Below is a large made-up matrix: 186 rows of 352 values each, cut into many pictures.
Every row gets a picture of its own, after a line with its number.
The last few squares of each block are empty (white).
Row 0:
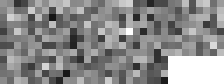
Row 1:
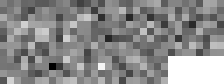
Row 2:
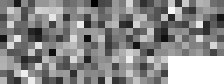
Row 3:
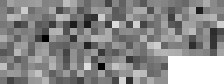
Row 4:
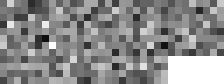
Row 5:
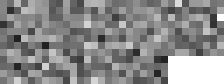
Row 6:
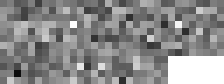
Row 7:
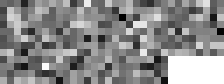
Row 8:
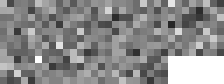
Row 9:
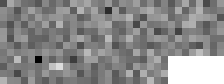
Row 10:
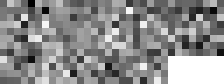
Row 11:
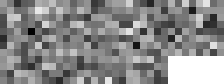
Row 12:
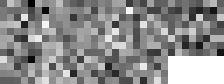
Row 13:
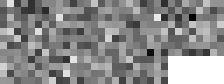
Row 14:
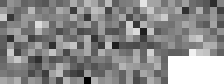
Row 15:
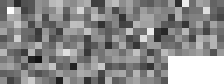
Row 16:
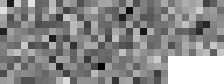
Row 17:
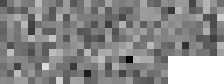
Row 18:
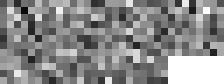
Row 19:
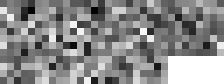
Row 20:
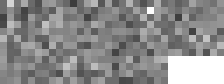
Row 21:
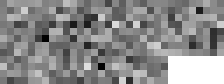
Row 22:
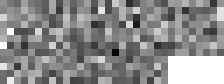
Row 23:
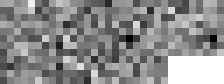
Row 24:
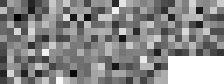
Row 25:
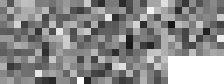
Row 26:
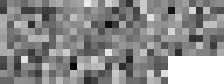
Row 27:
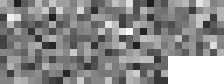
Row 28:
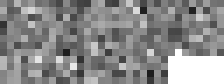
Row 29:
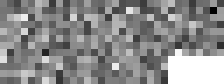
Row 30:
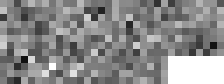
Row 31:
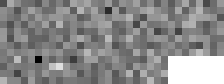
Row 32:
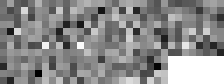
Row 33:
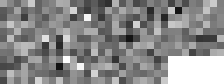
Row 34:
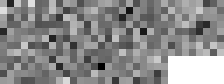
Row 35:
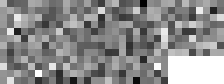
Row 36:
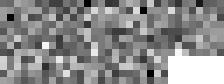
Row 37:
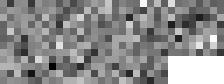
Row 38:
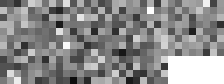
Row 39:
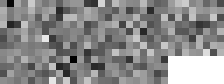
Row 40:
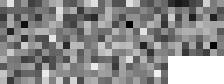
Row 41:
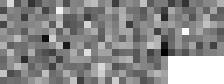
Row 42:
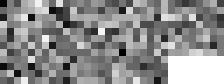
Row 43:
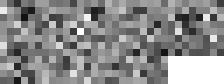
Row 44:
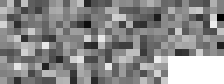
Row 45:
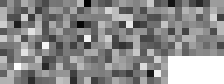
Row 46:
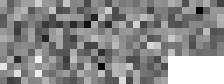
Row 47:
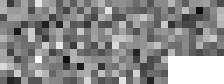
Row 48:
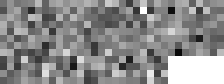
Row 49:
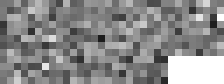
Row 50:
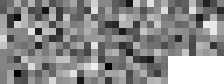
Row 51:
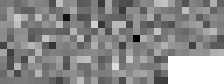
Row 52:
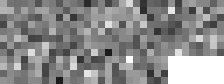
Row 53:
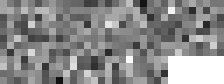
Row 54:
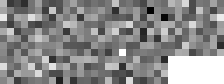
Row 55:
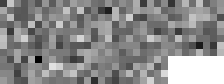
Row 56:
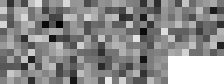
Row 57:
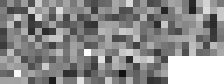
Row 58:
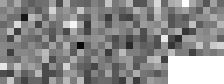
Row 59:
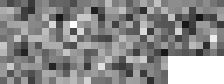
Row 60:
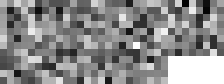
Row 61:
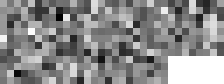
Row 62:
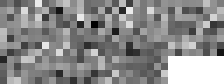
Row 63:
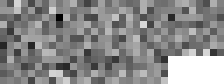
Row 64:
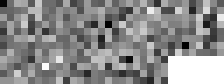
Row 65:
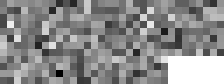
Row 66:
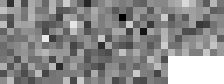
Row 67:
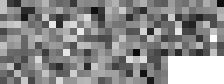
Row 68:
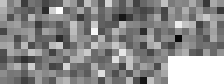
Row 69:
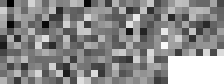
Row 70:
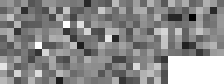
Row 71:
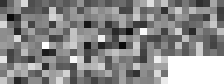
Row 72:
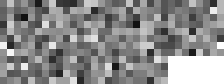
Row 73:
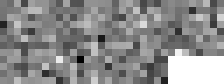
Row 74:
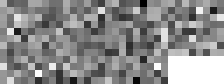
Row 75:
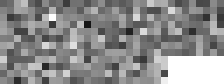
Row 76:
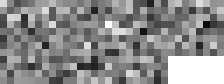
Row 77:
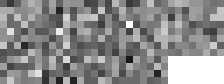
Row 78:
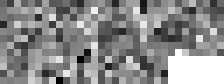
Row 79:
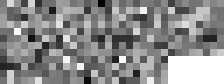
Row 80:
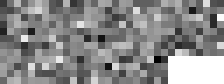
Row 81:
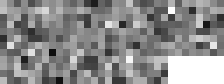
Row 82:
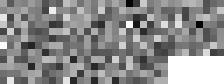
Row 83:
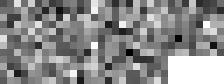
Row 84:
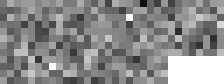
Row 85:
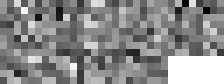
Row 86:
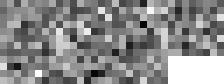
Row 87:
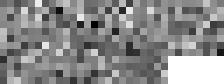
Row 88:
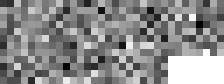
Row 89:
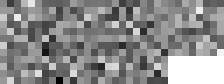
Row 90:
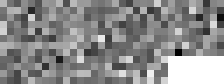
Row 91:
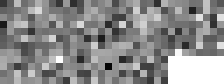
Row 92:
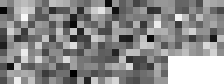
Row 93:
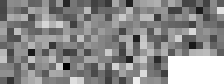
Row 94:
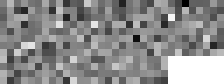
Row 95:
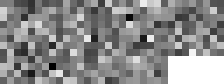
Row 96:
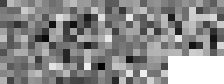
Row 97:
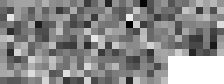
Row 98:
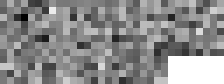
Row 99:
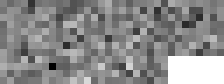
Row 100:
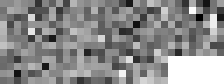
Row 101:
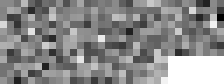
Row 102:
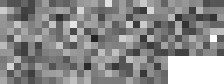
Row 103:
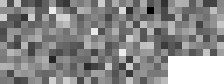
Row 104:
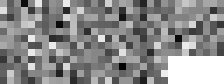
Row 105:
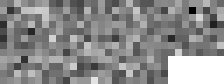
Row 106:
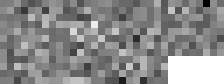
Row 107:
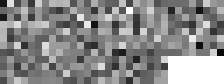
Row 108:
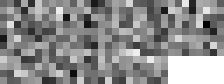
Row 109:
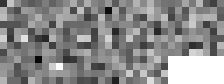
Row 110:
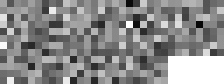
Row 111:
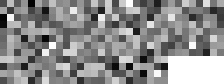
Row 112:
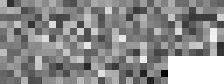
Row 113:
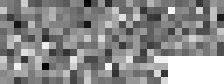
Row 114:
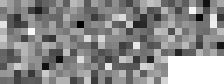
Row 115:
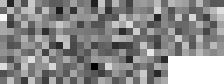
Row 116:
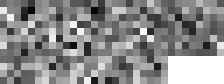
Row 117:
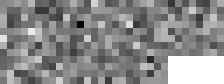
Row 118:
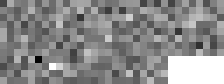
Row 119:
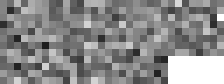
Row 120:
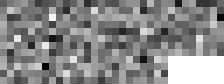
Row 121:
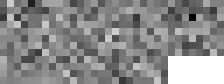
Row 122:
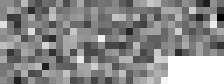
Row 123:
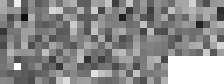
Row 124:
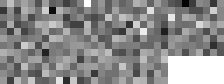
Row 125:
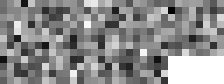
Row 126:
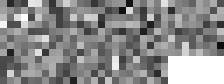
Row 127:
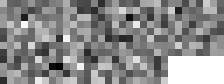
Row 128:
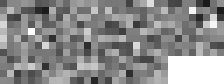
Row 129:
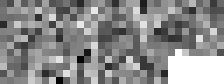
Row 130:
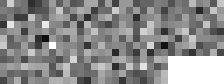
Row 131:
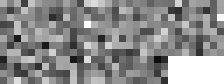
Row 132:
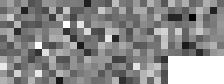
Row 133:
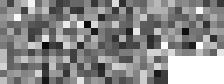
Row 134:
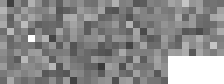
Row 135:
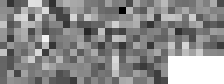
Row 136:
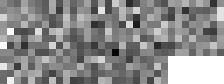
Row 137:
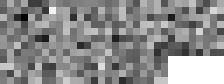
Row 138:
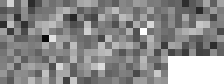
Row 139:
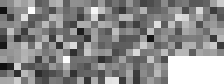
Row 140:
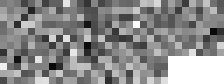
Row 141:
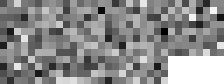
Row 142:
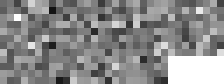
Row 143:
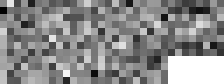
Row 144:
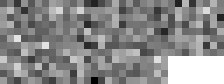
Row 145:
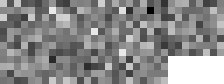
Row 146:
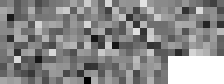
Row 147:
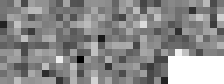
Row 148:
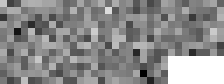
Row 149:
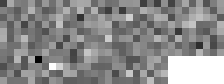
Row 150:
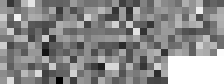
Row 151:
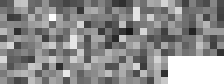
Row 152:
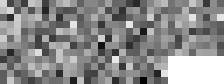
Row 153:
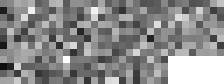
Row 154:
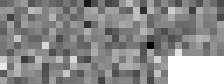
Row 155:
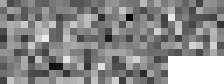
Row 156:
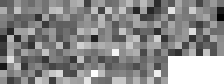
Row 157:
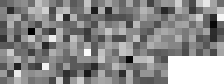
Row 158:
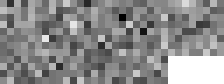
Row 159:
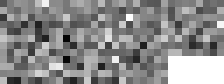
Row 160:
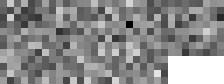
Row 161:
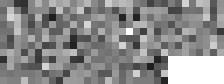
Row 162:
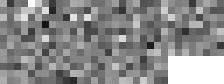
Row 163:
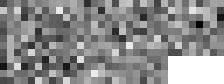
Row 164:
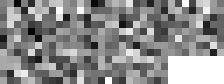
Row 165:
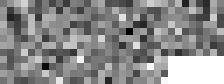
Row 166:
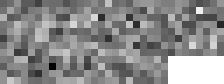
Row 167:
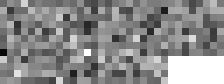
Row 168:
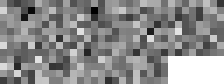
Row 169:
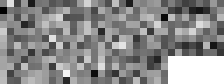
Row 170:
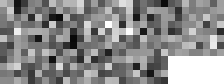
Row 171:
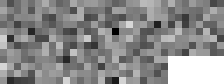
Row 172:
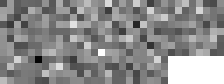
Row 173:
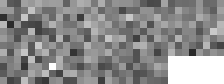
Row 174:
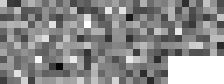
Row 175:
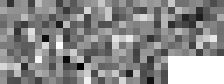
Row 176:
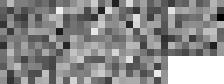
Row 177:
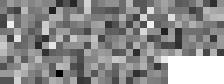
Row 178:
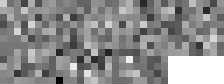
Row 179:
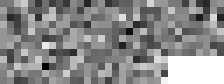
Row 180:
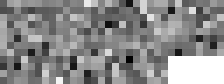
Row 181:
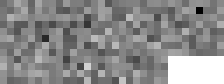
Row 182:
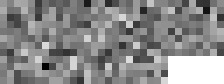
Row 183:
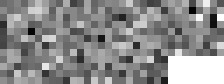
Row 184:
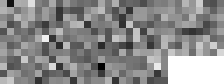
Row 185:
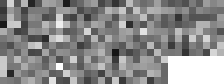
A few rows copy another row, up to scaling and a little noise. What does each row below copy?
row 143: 169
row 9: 31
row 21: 3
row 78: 129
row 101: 122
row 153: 139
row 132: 70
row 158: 66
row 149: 118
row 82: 110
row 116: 19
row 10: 12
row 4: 130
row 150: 89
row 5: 119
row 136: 22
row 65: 177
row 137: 98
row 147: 73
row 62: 87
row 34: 16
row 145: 103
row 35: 74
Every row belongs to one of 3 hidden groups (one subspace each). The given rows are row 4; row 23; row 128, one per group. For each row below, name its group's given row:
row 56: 4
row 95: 23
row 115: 4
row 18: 128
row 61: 128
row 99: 23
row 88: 4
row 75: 128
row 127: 23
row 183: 128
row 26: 128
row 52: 128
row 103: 4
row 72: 4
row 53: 128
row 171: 23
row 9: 23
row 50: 128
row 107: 4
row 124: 4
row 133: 4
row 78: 128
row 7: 128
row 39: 4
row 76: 128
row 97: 23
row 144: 128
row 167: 128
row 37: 23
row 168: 23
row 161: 128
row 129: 128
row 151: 128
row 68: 4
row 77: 4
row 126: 4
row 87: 4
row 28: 128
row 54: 4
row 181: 23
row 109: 23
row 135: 4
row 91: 128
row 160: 4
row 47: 23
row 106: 4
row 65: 4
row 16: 4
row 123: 4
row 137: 4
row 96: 23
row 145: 4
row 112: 23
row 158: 4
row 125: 128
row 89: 4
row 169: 4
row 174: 23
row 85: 128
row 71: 128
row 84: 23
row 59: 23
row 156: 4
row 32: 4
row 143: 4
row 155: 23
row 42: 4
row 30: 23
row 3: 23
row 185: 4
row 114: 128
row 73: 128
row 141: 4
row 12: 4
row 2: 128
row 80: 128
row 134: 4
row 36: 128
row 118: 23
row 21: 23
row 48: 128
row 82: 4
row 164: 128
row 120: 128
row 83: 128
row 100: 128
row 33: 23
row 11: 128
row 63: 4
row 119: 128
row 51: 4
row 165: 128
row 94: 4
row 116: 23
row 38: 4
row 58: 4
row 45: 128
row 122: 128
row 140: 23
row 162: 4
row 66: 4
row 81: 128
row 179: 128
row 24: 4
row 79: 23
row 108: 128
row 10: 4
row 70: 4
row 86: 4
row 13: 4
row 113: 128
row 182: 128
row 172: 23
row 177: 4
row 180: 128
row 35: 4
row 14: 23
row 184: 4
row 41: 4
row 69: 4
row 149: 23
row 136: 4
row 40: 4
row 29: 4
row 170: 128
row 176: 4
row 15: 128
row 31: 23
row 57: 128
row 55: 23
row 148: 23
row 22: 4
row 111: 4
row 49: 128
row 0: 128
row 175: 23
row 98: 4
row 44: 128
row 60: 128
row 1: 23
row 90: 128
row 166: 23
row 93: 4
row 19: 23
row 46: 23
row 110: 4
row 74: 4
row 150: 4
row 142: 4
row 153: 23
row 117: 128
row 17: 128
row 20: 4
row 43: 23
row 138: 4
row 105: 128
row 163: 4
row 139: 23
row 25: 4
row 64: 128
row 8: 23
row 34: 4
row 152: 4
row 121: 4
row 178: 128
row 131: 128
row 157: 128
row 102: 23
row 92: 23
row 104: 4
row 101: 128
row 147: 128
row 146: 23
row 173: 23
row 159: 23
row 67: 23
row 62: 4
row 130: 4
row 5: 128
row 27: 128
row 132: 4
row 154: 128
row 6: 23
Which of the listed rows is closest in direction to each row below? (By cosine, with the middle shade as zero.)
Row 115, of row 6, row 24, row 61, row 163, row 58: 58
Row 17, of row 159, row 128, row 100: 159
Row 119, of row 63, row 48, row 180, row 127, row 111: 180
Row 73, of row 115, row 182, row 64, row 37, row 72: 64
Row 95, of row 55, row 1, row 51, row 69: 1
